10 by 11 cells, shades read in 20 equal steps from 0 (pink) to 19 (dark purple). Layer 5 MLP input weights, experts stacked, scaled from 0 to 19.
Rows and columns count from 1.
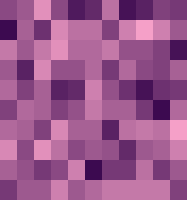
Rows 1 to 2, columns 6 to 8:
15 6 18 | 6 12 4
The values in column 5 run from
4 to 17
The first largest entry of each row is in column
8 1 11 2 9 10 7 8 6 1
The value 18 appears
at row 1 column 8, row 3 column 11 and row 5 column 9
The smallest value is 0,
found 2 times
